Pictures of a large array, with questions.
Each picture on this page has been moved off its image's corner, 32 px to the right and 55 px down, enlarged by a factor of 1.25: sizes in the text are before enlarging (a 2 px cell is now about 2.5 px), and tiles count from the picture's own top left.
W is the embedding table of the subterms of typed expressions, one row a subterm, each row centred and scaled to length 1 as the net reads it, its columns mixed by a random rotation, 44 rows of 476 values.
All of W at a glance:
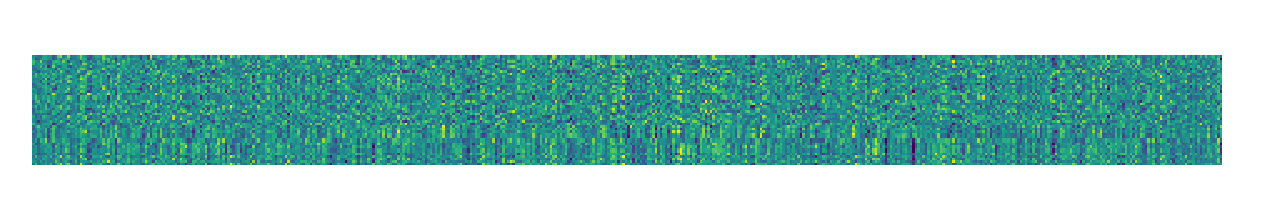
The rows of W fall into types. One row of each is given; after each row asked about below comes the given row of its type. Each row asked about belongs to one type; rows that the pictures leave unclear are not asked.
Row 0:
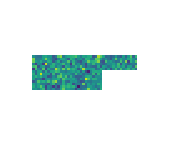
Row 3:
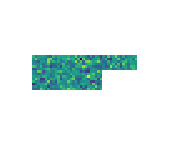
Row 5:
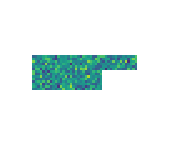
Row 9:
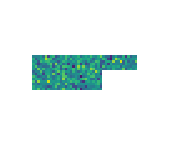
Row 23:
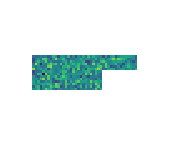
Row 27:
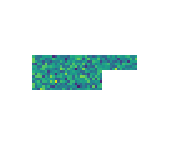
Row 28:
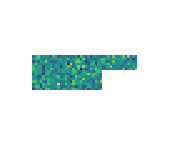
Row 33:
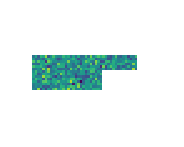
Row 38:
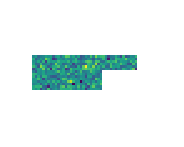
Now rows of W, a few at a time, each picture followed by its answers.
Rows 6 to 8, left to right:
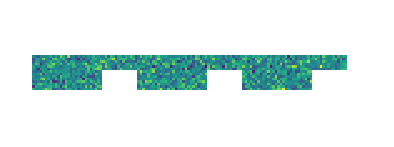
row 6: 23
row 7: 33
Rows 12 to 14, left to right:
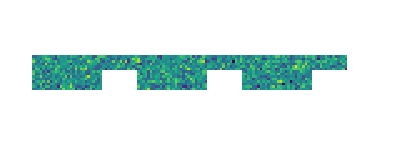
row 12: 5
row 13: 27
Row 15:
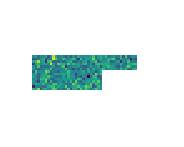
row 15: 33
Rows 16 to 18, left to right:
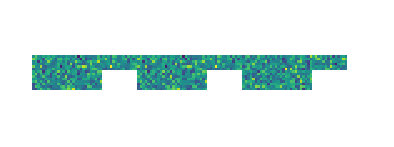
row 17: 28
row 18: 5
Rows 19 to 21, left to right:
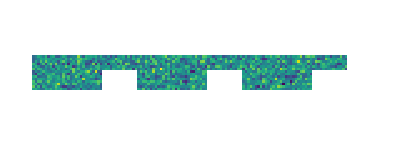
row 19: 9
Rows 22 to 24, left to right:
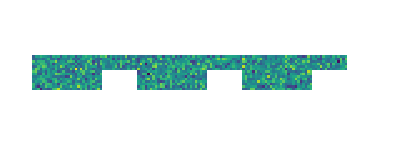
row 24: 27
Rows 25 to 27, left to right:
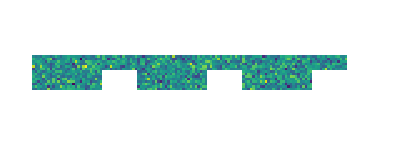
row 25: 38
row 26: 23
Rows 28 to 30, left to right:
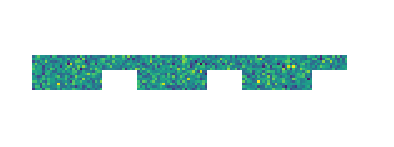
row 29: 9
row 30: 9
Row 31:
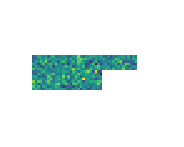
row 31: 9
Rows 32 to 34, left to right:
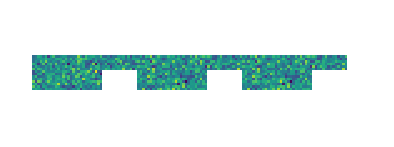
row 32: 9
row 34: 33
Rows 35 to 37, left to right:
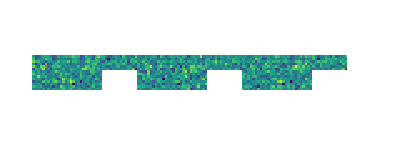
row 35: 38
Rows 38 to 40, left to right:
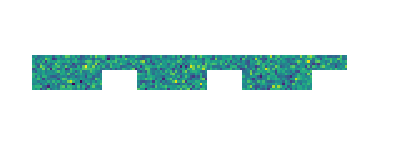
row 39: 38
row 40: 0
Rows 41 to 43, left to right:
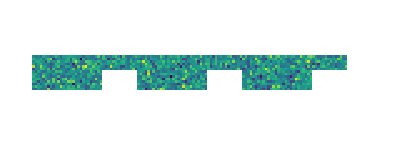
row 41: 38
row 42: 38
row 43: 0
